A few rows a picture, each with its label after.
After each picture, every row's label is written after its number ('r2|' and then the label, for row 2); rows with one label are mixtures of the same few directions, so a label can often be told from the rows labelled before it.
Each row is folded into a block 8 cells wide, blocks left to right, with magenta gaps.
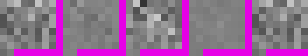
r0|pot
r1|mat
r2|mat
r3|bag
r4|pot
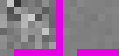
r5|mat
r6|mat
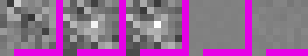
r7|mat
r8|bag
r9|bag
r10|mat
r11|pot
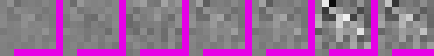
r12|mat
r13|mat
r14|pot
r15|mat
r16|mat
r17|mat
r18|mat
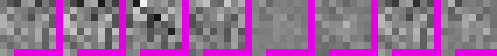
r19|pot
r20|pot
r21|mat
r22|pot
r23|mat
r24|bag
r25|pot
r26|mat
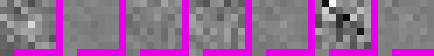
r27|bag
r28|bag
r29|pot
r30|pot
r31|bag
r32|mat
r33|mat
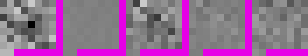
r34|bag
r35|pot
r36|mat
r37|mat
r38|pot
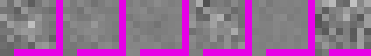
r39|bag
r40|bag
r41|bag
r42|mat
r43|mat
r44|pot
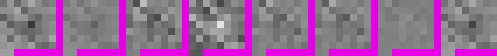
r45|bag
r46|bag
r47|mat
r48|bag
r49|mat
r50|mat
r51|mat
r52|bag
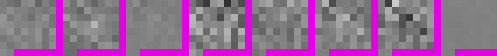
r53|pot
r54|bag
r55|mat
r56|pot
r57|pot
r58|mat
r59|mat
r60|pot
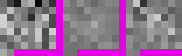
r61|pot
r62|bag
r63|mat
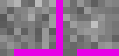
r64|pot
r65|bag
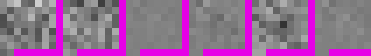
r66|pot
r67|pot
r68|mat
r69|mat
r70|bag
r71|mat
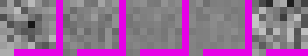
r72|bag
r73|pot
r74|pot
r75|mat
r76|pot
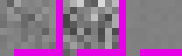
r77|mat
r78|pot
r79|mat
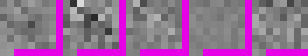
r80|bag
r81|mat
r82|mat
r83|pot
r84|pot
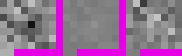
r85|bag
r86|bag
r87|mat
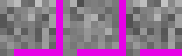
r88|pot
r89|mat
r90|pot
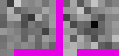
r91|mat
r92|bag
